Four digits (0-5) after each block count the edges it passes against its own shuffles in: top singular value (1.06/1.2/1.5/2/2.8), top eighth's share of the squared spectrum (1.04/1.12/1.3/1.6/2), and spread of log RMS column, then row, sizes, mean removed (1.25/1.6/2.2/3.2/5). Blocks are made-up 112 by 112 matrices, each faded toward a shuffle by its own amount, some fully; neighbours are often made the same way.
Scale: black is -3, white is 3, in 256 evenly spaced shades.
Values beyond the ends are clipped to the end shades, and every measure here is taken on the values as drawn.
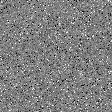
0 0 0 0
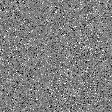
0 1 1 0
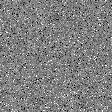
0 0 0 0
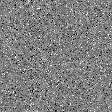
0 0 1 0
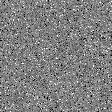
0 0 0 0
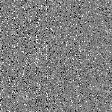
1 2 3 0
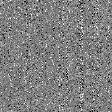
1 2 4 0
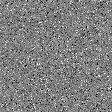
0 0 0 0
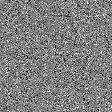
0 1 2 0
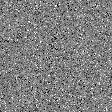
0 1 1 0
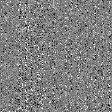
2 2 4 0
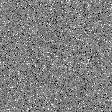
0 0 0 0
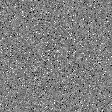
0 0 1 0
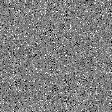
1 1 2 0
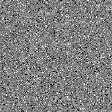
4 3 1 1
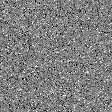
1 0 0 0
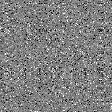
4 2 1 2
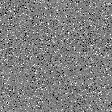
3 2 0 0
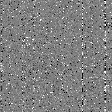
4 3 2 0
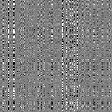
5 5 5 3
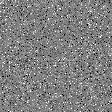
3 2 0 0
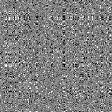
5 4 3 3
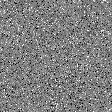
2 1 0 0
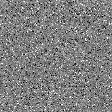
3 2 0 1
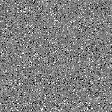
4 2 1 2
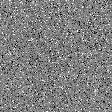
2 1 0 0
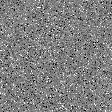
2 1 0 0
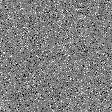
1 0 0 0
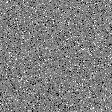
2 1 0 0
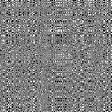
5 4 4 4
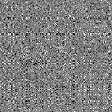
5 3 3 3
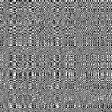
5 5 4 4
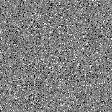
3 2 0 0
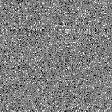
4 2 1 1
